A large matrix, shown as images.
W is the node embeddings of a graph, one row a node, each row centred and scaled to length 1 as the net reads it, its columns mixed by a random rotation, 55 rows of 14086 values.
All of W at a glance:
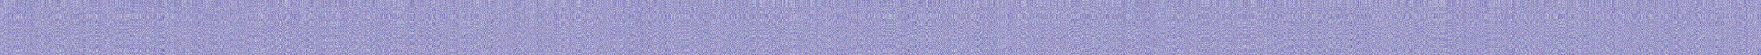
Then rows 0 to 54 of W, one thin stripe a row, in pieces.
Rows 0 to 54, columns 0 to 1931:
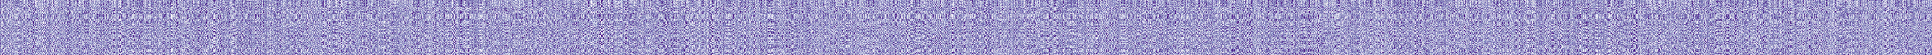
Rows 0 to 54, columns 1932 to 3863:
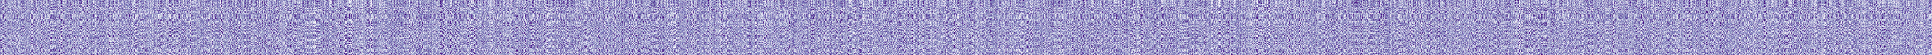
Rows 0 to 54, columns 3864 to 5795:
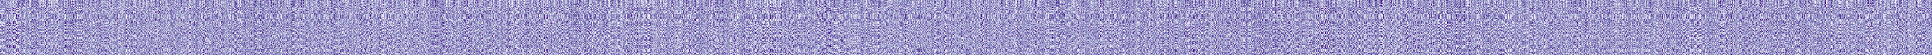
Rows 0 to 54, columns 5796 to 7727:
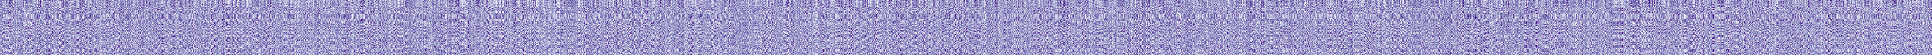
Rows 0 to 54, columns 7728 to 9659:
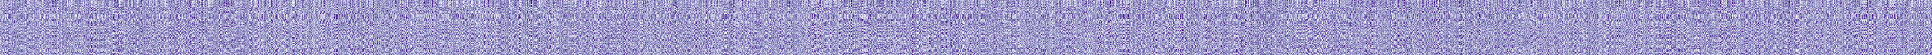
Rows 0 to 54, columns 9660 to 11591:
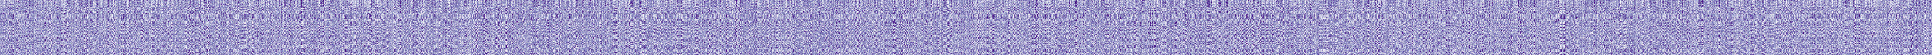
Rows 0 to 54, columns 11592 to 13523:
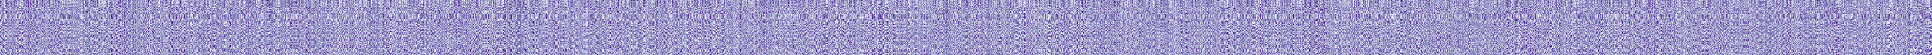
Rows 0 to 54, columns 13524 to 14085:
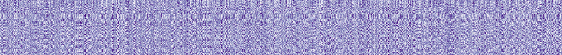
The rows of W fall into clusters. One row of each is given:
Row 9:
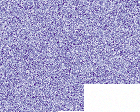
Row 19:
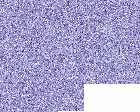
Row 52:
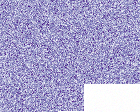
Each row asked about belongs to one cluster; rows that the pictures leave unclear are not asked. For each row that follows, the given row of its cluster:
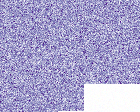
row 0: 19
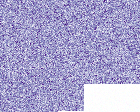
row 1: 19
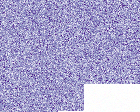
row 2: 19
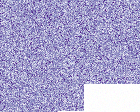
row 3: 19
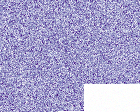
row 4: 9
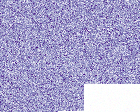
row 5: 19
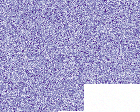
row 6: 19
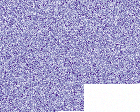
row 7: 9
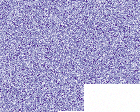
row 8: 52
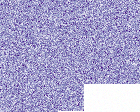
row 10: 52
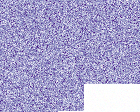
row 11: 19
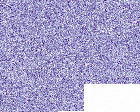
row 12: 19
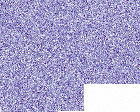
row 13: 52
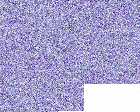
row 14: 9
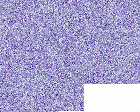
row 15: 9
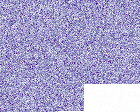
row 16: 9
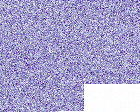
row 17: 9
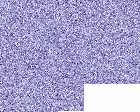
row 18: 9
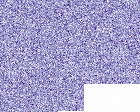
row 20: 19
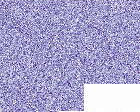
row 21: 52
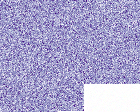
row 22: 52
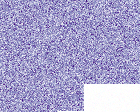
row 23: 52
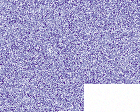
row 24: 9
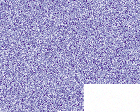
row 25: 52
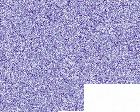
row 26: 19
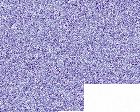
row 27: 9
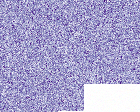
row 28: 19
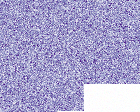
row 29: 52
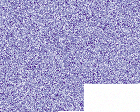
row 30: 9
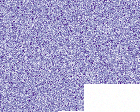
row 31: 19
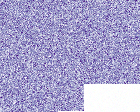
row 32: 52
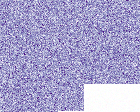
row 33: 52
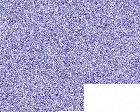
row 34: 9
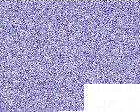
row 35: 19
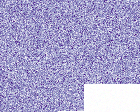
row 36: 19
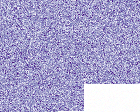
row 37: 9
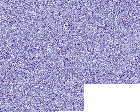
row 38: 9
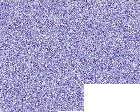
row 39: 52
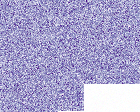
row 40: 52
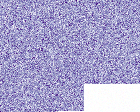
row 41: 9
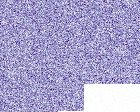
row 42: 19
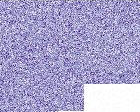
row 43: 9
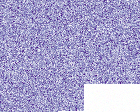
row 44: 19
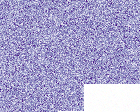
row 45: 52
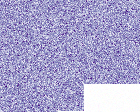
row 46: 52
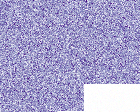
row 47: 52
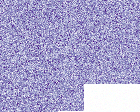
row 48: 19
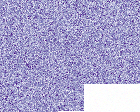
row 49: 9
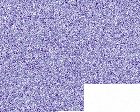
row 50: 9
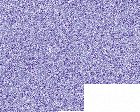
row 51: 9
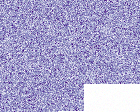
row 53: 19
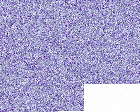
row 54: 9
